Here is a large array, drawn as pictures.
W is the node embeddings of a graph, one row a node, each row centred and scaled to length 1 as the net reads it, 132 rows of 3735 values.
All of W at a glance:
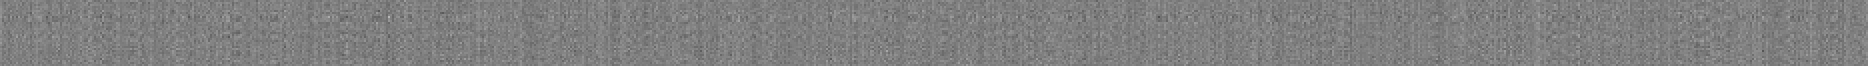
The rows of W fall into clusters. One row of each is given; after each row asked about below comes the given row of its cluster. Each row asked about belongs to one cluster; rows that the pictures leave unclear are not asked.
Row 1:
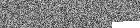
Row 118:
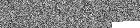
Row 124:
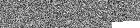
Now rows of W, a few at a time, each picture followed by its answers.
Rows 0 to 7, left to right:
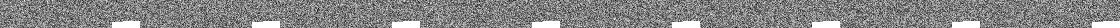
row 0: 124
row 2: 1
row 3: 124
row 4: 124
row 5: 118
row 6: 118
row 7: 1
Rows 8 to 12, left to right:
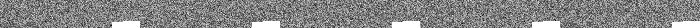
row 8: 118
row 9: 124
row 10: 124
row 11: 118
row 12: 118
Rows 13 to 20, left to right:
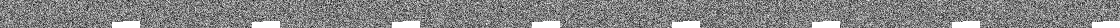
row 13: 1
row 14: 124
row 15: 124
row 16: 124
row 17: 1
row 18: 118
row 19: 124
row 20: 1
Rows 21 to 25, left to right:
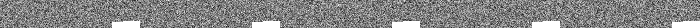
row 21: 1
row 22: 124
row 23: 1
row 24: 124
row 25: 1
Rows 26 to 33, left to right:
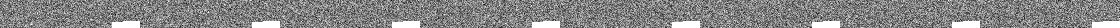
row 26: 124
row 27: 124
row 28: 1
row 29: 118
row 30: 124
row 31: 1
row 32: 1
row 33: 1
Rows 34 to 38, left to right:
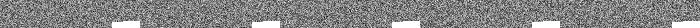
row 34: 1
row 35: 1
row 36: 1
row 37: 118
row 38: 1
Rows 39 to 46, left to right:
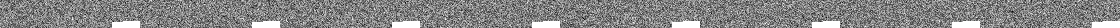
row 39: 118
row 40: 1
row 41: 118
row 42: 1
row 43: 118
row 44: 124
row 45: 124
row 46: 124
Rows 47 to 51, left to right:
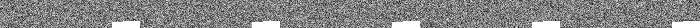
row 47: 118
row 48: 124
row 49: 124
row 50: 118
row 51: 1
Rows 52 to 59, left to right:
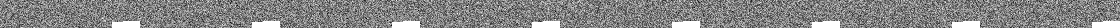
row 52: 1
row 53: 124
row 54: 118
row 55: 124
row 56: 1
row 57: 124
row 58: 1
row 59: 124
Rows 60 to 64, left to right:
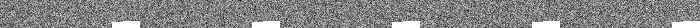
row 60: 118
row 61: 118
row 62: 124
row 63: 1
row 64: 118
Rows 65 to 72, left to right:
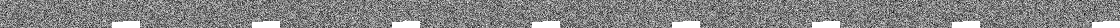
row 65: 1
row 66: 1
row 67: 118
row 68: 124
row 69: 118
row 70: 118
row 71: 124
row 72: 118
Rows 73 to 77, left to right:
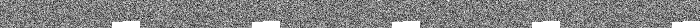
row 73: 124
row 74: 124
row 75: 124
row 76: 124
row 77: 124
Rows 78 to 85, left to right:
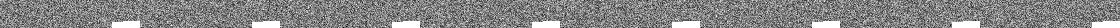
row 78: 1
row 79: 1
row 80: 1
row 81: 124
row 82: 1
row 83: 1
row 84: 118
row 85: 124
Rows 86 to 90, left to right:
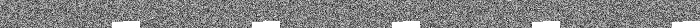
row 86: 1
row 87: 118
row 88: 124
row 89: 118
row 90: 124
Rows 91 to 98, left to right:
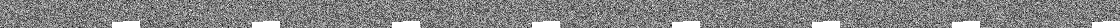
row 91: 1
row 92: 118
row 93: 124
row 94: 118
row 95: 118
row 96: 1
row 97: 1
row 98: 124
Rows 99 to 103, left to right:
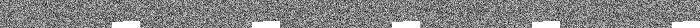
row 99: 124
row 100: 118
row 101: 118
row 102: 118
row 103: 124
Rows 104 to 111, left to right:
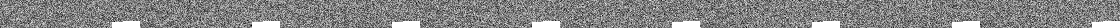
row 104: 124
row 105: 118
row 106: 1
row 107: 118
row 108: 118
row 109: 118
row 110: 1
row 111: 118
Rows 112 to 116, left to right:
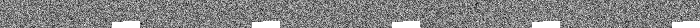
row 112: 124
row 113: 124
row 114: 1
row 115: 118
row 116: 1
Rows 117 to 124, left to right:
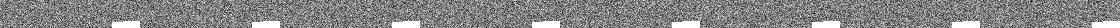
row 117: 1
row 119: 1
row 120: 1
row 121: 124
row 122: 124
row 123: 124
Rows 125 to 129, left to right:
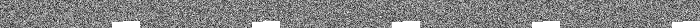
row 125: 118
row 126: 118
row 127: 124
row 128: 1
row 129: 1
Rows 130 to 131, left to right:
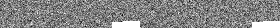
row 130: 124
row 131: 118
